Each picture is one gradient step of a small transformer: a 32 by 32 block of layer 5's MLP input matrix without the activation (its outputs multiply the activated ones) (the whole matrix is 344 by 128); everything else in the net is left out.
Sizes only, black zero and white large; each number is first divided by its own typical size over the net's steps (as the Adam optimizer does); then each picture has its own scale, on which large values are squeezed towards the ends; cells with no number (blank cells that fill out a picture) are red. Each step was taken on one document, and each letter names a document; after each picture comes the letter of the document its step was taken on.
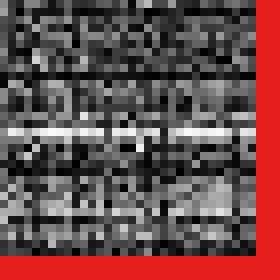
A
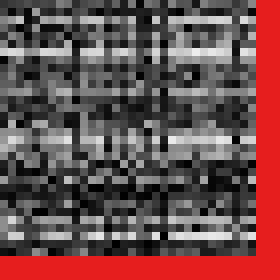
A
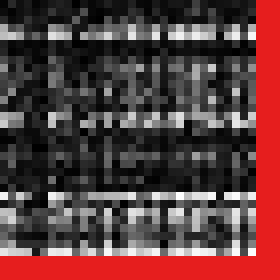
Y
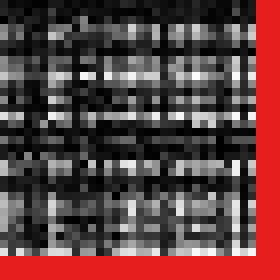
Y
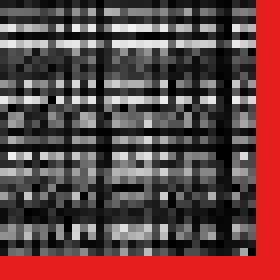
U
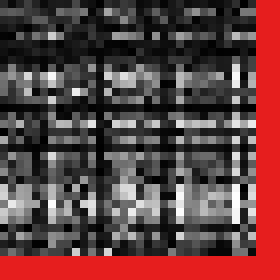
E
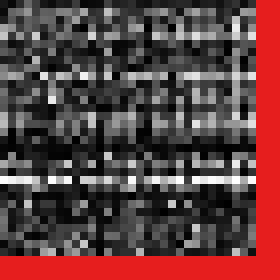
E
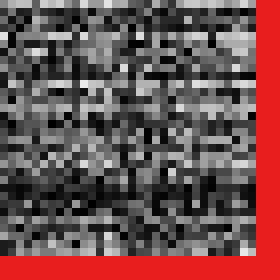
A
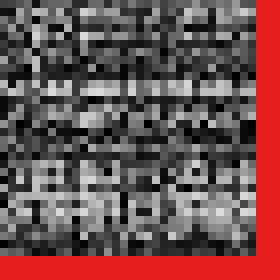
A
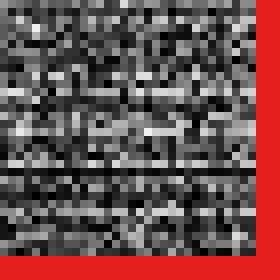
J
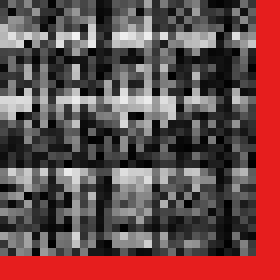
U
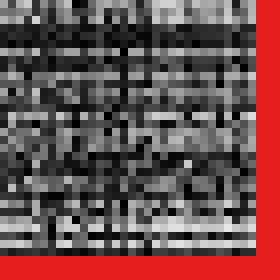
J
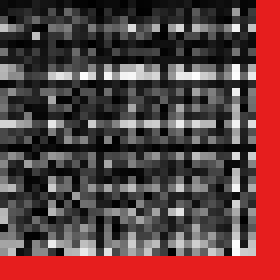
Y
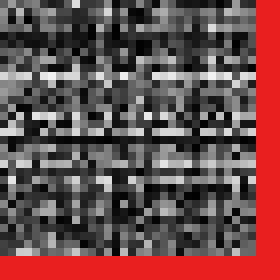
J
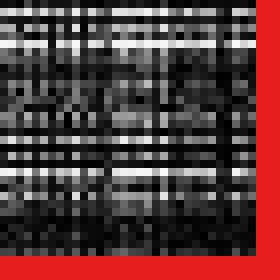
U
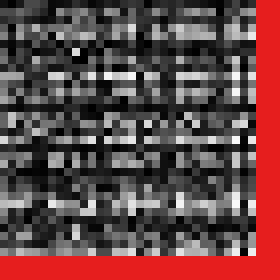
E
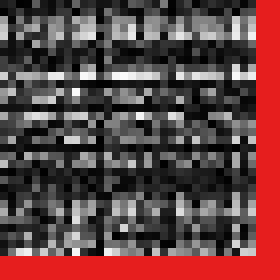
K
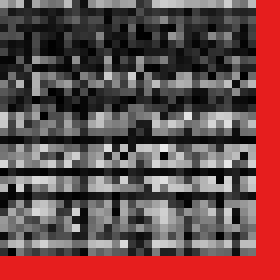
J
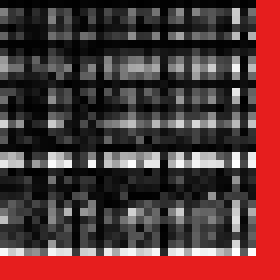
Y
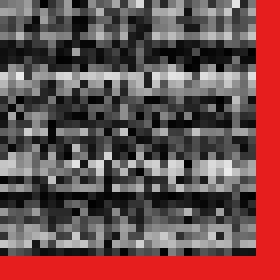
J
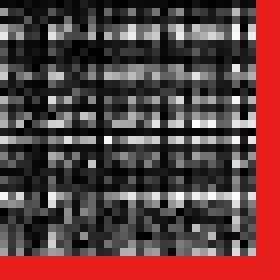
Y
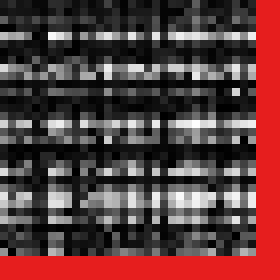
Y
